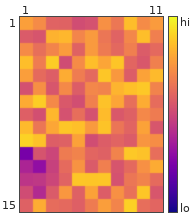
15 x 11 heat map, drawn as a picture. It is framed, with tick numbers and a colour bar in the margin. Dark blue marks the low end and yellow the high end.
Odd patch: lower, in the bottom left. Mirror symmetry: none. Average level on the scale: 70%. Ninth with the lowest average: bottom left.
